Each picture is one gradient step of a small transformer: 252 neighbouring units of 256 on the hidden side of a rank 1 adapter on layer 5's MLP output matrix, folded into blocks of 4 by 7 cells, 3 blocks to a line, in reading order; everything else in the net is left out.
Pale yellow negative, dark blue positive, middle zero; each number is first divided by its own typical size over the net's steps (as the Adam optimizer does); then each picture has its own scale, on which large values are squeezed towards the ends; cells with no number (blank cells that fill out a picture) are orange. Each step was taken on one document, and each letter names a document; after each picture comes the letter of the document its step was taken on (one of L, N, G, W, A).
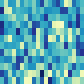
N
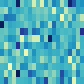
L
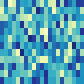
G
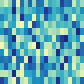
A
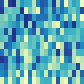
G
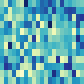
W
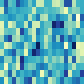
N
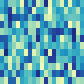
W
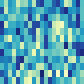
N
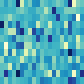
L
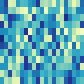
A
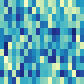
W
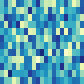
A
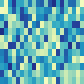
A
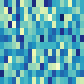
W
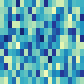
W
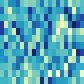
N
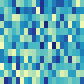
G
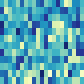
N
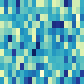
N
